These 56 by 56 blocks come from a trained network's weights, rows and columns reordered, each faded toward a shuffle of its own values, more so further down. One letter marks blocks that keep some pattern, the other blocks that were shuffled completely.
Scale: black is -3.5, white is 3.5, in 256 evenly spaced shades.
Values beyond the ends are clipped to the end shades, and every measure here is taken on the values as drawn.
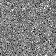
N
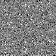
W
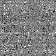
W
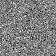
N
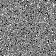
N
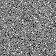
N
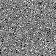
N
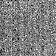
W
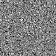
W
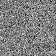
N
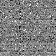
W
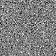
W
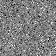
N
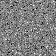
N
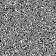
N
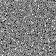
N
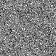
N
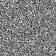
N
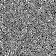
N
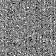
W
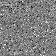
N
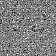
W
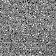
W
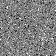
N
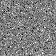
N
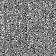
W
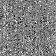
W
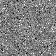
N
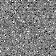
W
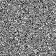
N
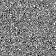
W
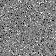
N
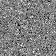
N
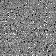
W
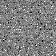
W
